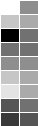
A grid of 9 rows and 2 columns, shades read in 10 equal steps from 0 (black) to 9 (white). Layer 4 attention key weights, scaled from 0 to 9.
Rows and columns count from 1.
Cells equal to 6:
3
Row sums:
14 13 4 8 10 13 14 7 5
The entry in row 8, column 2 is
4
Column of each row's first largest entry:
1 1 2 1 1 1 1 2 2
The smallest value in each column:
0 3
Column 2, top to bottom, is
5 6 4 4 5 6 6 4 3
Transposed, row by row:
9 7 0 4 5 7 8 3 2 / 5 6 4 4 5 6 6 4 3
